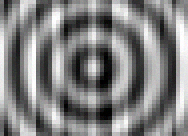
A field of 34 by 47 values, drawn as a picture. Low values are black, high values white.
Stripes running up and down repeat 6 times from left to right. On average the colour sits 50% of the way up the scale. Streaks run downward. No overall slope runs across the table. Rings spread out from the centre.
